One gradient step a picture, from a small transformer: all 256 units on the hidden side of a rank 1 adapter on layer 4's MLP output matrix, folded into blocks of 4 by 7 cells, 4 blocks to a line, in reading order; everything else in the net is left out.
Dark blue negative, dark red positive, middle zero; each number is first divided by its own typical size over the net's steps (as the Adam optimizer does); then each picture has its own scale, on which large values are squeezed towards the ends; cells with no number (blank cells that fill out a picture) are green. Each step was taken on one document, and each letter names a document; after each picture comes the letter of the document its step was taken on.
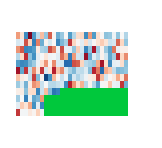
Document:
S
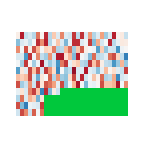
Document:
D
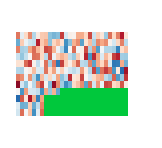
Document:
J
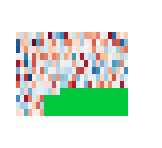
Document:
J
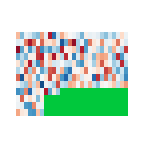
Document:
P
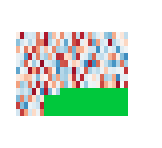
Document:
D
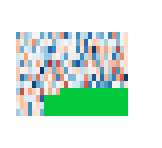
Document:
J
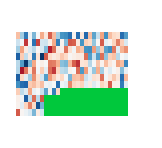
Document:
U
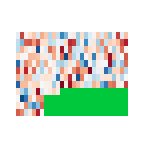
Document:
P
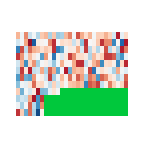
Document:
P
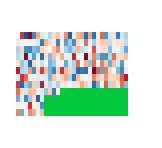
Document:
J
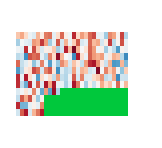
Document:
D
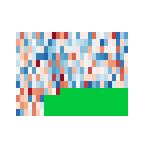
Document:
P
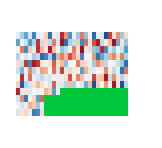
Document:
P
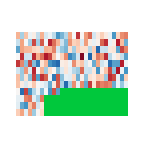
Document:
S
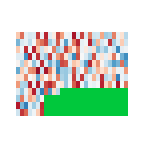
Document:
D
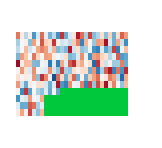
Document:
S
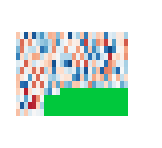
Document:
S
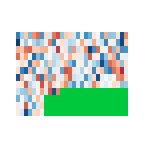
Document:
S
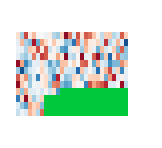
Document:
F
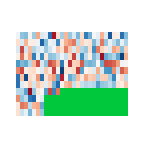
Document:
F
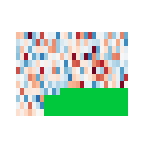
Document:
J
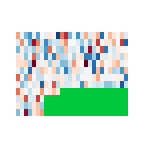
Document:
J
